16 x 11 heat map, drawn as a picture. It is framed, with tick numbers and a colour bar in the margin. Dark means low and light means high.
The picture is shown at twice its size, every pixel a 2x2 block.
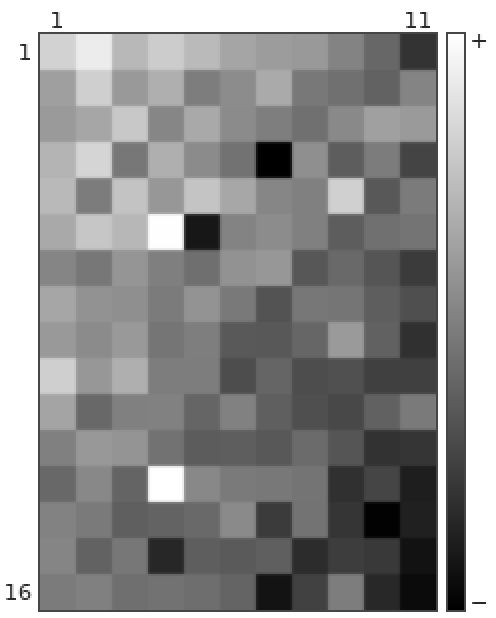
The bottom right is the ninth with the lowest average. No row or column stands out. There is an overall slope up to the top left. No regular stripes run through it. The halves do not mirror each other. The histogram is bell-shaped.
